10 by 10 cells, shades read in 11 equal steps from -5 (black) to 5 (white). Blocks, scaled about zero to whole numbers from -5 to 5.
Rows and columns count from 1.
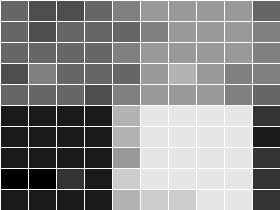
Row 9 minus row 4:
-3 -5 -2 -3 4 3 2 3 4 -3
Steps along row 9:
same up down up up same same same down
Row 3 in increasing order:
-1 -1 -1 -1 0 0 1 1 1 1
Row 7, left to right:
-4 -4 -4 -4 2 4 4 4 4 -4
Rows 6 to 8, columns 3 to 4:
-4 -4 | -4 -4 | -4 -4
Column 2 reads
-2 -2 -1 0 -1 -4 -4 -4 -5 -4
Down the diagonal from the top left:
-1 -2 -1 -1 0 4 4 4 4 -3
